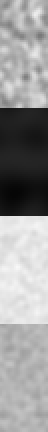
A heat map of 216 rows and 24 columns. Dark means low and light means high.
The table splits into 4 rows of 1 panel. Panel 1,1: high, blotchy. Panel 2,1: very low, smooth, faint in contrast. Panel 3,1: very high, blotchy, faint in contrast. Panel 4,1: high, blotchy, faint in contrast.
